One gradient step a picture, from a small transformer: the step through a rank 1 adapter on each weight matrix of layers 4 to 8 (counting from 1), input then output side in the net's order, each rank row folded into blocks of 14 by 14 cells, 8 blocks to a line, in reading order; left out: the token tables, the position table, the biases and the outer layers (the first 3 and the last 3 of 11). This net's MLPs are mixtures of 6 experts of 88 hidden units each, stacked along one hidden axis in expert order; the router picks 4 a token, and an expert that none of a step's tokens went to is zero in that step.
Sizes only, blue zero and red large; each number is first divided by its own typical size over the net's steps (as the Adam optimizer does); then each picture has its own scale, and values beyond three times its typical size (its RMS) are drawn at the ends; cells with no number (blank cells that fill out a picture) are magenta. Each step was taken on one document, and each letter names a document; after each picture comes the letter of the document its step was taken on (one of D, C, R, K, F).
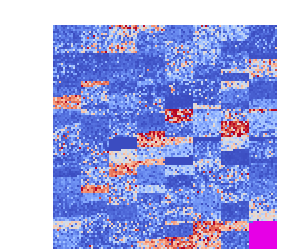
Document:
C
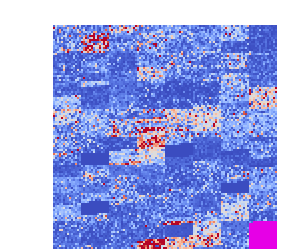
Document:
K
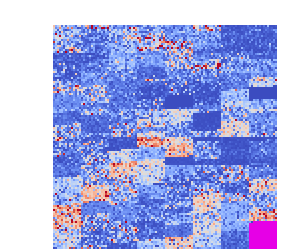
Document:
C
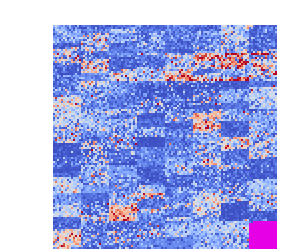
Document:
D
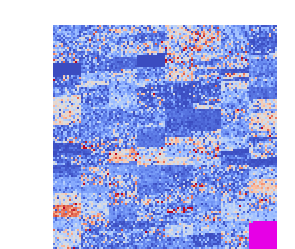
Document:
D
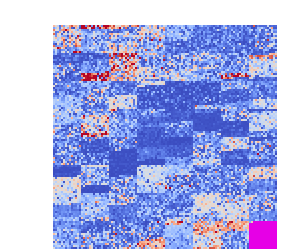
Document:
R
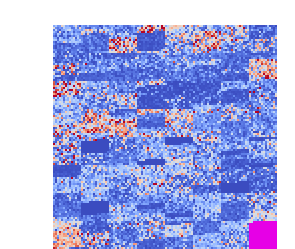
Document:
R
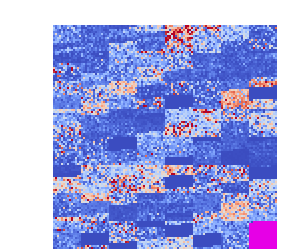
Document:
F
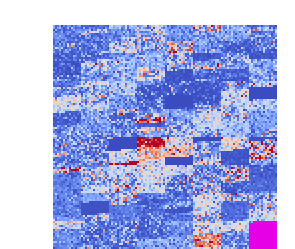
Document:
C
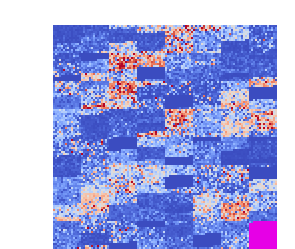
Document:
F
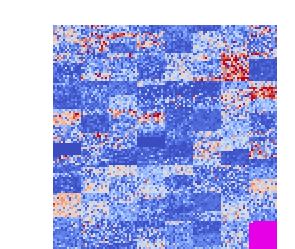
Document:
D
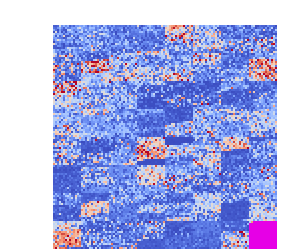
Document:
R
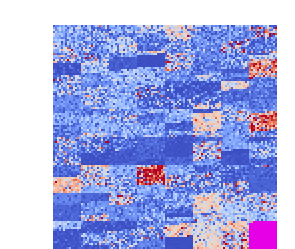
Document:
R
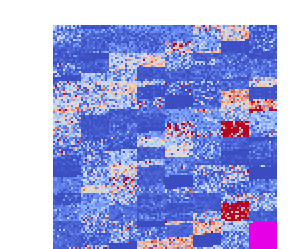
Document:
F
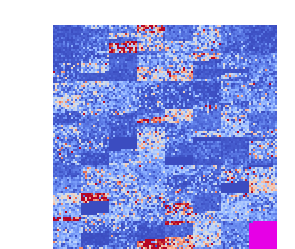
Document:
K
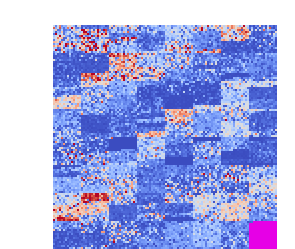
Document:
F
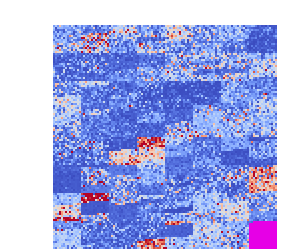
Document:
K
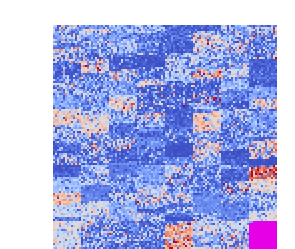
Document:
D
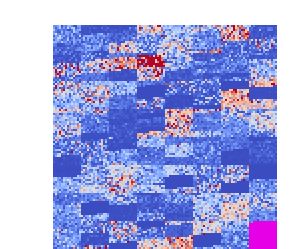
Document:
F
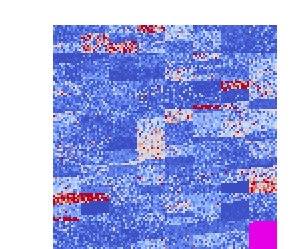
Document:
K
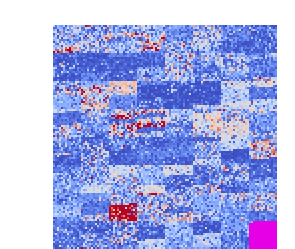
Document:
C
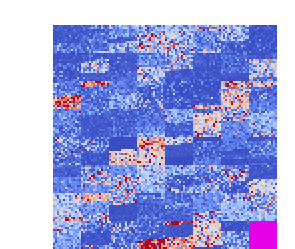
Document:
K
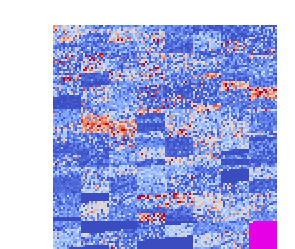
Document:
D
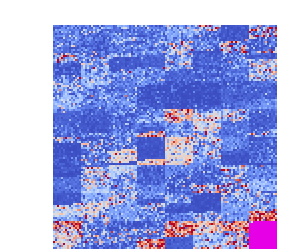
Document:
C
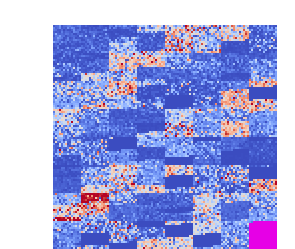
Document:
F
